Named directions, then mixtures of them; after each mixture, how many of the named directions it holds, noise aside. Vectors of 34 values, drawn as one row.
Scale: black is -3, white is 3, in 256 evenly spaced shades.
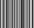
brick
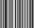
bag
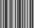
one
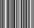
two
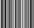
two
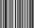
one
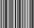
one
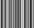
one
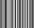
one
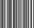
two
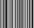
two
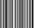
two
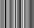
two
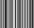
one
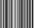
two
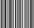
two
